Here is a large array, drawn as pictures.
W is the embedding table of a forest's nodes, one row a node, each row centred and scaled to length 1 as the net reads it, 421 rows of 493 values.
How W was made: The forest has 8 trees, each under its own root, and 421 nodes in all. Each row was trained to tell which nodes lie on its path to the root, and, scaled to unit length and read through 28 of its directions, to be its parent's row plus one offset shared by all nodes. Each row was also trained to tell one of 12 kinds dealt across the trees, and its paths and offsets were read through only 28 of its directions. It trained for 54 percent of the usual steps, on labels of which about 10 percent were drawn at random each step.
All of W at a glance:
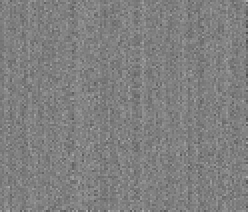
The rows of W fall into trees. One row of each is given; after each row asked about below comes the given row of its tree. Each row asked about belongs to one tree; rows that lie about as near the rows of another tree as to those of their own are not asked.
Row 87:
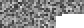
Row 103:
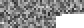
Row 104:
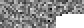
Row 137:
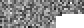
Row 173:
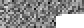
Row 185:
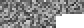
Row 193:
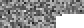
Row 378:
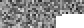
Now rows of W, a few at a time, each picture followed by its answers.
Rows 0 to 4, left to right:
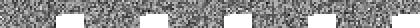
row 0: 173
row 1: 137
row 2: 173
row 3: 103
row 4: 193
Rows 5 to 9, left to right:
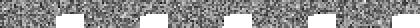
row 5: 193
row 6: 104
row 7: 87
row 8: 104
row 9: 103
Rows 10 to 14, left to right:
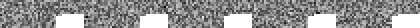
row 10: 378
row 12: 103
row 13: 193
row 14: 185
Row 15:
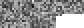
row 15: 185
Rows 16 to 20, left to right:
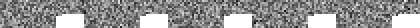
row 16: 173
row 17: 185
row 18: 137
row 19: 137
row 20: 104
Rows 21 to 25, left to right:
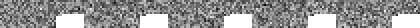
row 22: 185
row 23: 378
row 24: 185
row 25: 137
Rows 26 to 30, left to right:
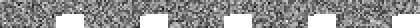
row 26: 137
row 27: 173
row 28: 137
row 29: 185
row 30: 193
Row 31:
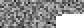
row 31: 193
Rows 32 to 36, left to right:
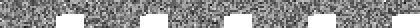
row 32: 103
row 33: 185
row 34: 137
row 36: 87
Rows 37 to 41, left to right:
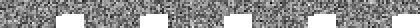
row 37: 173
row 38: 378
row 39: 193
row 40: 137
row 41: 185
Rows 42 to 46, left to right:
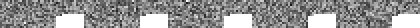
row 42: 193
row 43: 87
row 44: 137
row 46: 185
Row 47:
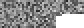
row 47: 185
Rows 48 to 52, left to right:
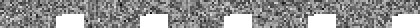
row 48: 173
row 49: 104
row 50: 185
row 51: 185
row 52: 87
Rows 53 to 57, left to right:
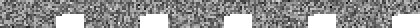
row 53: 193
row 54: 87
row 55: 378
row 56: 173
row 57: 173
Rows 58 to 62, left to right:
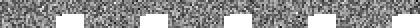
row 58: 137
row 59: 173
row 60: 173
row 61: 185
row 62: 137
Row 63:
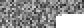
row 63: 173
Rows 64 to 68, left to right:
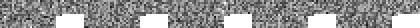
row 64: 185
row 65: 87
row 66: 185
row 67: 137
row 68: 173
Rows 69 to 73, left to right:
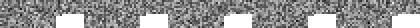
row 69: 104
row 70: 137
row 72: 185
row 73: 185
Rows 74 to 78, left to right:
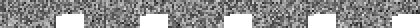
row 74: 173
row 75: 185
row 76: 87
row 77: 173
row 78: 103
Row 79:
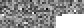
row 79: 185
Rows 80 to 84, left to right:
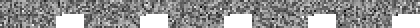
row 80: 193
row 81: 193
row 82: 104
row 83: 137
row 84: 104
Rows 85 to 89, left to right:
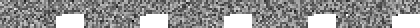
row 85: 193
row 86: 193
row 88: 103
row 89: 193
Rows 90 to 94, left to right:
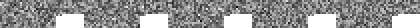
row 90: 104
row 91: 87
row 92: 185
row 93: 193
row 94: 173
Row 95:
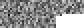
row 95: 104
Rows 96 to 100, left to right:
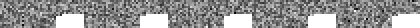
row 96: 104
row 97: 137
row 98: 104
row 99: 173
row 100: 193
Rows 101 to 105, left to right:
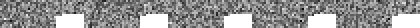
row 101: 137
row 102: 104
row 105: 185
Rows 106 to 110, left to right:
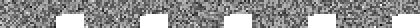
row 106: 173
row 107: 173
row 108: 185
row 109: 87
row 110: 104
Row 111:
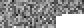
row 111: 173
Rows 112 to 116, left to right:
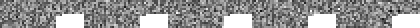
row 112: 87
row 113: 193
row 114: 185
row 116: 193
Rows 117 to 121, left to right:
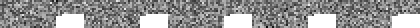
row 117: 173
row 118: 193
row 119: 185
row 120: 137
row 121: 103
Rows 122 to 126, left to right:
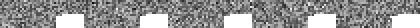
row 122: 173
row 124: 137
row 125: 185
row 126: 103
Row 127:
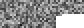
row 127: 173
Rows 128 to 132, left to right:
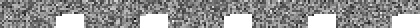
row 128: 137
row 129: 378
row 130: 104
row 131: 193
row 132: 193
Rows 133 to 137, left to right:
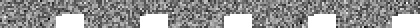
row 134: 103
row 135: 137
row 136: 193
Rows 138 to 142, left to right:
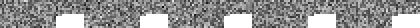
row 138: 173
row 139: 173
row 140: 378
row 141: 193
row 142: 87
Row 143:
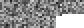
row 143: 104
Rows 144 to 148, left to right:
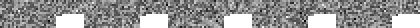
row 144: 193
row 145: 87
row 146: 193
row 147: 104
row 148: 104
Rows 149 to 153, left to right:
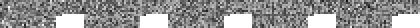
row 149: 103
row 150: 185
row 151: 104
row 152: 87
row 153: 193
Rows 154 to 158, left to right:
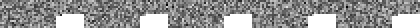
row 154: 104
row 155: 137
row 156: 193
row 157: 103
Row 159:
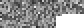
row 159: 103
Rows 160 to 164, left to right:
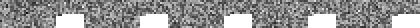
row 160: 137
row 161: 103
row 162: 378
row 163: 103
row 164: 193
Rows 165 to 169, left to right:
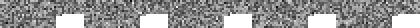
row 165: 104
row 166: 185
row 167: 193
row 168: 137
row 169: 173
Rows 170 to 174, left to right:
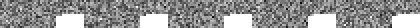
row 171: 104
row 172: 137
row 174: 193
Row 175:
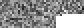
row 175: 185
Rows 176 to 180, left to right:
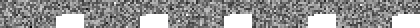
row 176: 173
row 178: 173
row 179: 193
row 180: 173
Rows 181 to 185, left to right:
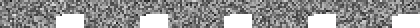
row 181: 193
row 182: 185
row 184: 193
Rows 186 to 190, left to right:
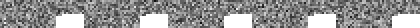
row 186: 137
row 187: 87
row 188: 185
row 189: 137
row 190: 103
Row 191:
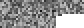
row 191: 193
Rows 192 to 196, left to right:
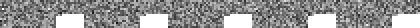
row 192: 137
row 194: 193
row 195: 193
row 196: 173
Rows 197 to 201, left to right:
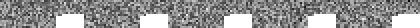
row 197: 193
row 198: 193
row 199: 173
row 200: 87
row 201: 87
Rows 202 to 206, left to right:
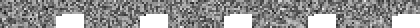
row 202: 185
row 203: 87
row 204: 173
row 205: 193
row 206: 87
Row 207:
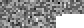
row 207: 193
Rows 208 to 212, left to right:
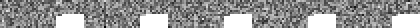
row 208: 185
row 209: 173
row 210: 137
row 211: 185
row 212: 87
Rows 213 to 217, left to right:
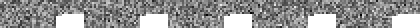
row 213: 173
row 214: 137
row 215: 137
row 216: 137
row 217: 103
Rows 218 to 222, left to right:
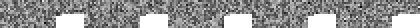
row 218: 103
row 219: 185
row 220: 173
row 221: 103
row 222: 137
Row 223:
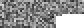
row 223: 193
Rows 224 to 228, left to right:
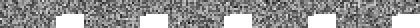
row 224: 103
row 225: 137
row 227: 137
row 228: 103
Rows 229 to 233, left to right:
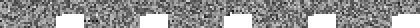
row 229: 103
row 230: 137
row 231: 137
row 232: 137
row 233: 103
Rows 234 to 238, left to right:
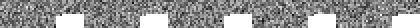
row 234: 104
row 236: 104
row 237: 185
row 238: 137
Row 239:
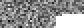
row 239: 137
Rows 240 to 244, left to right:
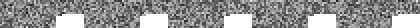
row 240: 185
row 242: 193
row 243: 87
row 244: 378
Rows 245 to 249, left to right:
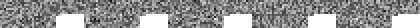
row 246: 185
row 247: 185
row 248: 87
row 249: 193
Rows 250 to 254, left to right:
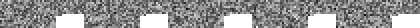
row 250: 137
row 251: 378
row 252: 103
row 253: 173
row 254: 193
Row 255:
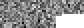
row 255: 103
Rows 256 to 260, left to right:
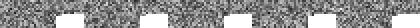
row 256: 193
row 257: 185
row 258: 137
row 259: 104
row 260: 185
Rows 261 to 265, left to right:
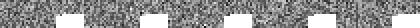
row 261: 104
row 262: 173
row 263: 137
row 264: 378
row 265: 173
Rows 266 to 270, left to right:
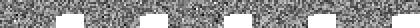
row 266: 137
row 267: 137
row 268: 193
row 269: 378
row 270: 87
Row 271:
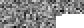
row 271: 137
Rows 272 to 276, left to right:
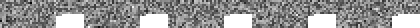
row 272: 185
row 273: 137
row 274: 378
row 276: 173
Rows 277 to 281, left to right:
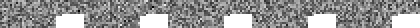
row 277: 185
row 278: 185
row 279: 185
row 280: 103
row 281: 87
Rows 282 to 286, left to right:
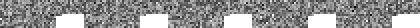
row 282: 103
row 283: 378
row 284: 173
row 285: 185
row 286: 87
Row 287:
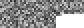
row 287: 193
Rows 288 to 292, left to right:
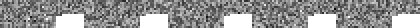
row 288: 137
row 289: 103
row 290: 193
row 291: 137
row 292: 185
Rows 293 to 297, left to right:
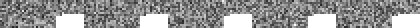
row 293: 193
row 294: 185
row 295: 185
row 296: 103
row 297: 193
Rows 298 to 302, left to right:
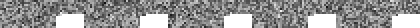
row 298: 173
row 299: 137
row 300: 103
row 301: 103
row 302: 185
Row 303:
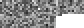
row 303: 185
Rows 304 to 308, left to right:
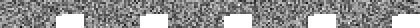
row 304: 173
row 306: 87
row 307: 173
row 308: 378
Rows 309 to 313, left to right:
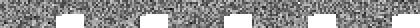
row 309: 173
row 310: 173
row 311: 173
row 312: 137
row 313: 378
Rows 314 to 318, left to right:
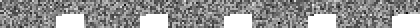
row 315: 378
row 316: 193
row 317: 104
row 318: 173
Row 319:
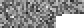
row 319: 185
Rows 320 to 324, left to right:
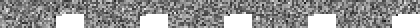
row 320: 173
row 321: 173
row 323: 137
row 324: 104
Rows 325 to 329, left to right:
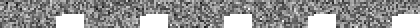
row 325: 103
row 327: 137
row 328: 185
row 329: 87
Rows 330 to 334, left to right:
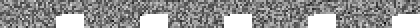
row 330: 87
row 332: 193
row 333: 87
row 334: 193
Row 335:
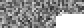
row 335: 173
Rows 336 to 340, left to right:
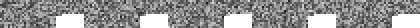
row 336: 103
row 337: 137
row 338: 173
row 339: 87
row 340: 173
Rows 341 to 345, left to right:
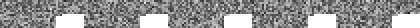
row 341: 185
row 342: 193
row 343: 173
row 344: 185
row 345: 378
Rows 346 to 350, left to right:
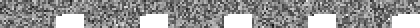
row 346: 185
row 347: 87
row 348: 173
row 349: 185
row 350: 104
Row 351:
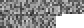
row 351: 87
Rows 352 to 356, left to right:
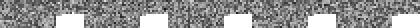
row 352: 173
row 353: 173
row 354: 173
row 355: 103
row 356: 103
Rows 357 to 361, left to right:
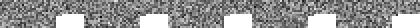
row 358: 193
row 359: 173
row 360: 185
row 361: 137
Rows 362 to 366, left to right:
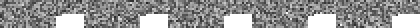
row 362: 103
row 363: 193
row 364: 137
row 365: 104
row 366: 193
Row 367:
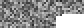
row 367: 185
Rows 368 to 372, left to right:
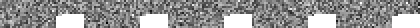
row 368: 173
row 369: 103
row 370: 104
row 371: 185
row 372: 137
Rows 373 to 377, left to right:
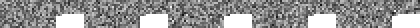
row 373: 87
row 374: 173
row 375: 104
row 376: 137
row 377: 173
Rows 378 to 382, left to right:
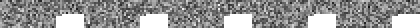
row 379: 104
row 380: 87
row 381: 185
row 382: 193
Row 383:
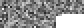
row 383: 103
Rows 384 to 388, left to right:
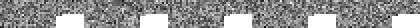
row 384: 193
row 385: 173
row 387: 185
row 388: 137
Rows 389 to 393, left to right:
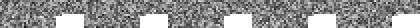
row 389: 103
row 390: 103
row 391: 193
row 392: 185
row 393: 173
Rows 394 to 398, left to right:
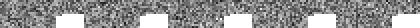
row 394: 185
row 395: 137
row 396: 193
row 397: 137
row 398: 173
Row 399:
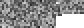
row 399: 137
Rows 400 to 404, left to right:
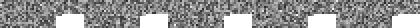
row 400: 185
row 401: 173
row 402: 87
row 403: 103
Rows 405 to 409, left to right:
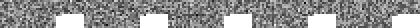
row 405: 103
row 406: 104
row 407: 193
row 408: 103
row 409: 103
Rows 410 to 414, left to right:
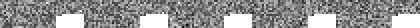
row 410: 378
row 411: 193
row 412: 137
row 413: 185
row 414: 137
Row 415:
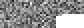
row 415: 173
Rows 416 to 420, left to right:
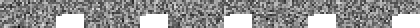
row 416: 137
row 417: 103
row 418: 87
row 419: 137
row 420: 104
